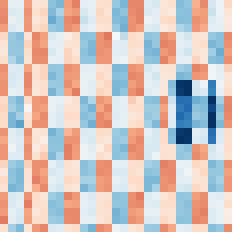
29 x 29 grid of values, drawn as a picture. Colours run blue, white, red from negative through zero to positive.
The ninth with the lowest average is the middle right. An odd patch, lower than its surroundings, sits in the middle right. The middle right is the roughest part. Upright stripes repeat 7 times across the table. Overall the values sit about 50% of the way up the scale.
